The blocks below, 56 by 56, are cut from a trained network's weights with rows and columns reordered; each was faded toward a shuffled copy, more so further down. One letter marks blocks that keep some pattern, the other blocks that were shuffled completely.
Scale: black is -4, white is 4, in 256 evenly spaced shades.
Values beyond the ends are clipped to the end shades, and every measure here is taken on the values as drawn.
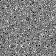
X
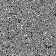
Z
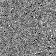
X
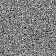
Z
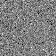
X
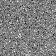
Z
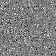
X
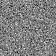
Z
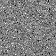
X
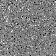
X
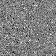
X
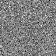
X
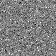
Z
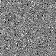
X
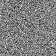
Z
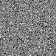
X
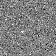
Z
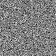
Z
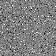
X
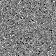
Z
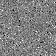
Z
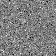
X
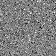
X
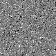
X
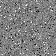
Z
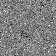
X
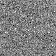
Z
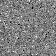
Z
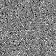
X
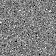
Z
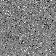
X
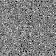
X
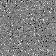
X
